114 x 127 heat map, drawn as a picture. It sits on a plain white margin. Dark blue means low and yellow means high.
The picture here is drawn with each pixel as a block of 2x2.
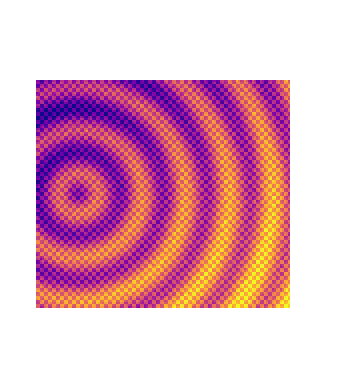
Concentric rings centre on the middle left. The ninth with the highest average is the bottom right. Overall the values sit about 50% of the way up the scale. The ninth with the lowest average is the top left. There is an overall slope up to the bottom right. No lone cell stands out from its neighbours.
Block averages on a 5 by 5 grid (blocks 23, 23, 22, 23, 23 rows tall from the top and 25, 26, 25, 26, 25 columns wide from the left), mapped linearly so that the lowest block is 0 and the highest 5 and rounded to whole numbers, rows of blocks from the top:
01122 | 11223 | 22334 | 23344 | 33445
